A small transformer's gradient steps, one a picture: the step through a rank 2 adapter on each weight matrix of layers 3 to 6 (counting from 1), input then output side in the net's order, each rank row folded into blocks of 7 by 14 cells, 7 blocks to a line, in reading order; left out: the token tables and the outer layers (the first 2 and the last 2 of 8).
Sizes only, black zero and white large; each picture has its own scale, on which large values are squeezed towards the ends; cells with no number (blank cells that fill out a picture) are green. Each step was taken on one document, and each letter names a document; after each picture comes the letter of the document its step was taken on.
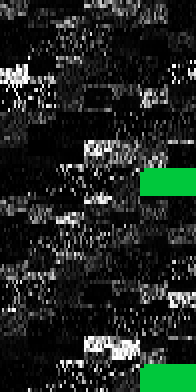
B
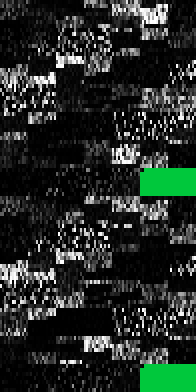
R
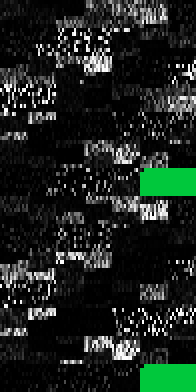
R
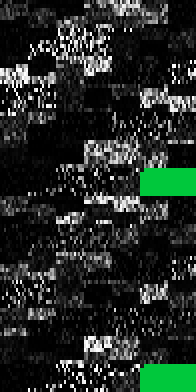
B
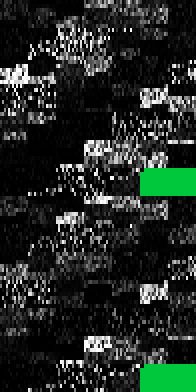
B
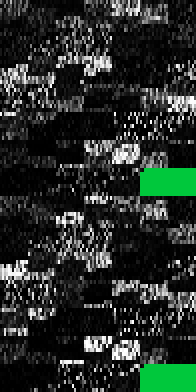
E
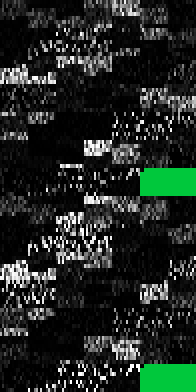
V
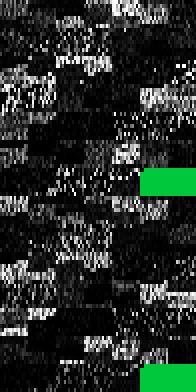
E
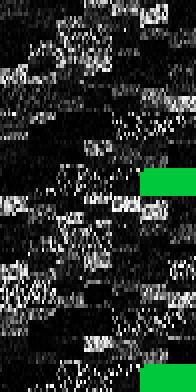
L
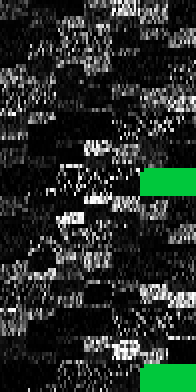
L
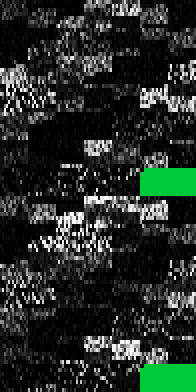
V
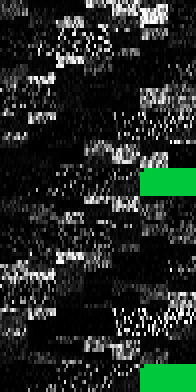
R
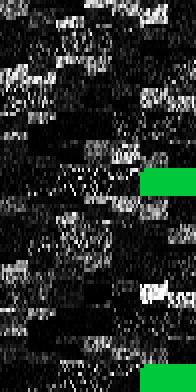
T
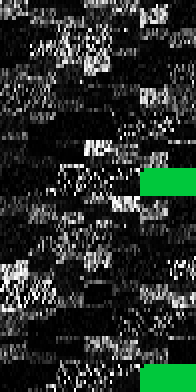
L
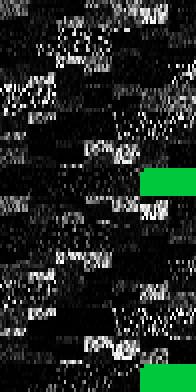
R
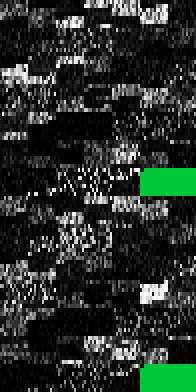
T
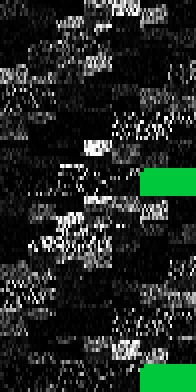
V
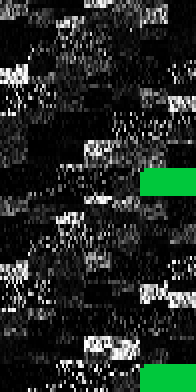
B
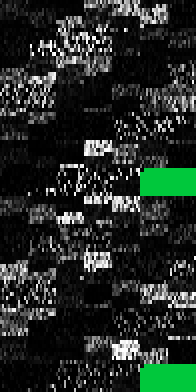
L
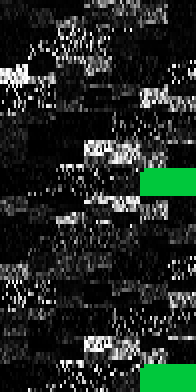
B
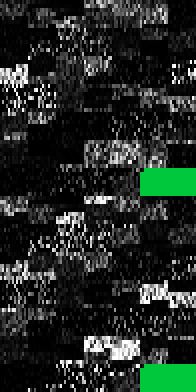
B
